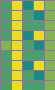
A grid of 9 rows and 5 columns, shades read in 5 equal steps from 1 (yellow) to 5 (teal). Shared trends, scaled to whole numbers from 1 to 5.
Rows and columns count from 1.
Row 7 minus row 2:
0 0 1 -4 0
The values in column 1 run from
3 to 4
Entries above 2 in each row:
3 4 4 3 4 4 3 4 4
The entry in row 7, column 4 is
1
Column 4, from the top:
1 5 4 1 5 4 1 5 4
